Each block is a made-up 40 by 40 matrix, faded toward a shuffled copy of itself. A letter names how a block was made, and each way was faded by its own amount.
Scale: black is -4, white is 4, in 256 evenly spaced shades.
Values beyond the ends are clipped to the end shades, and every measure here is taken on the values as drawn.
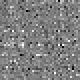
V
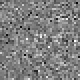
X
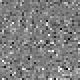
V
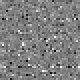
V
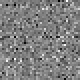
X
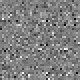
V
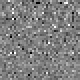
V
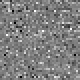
V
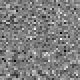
X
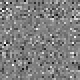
X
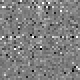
V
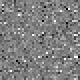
V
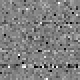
V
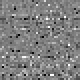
X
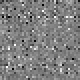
X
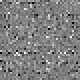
X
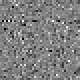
V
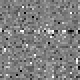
X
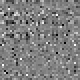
X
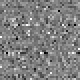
X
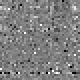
X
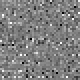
V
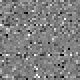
X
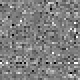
X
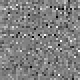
V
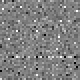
V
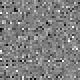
V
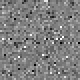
V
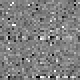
X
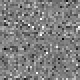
V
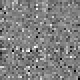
V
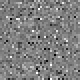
V
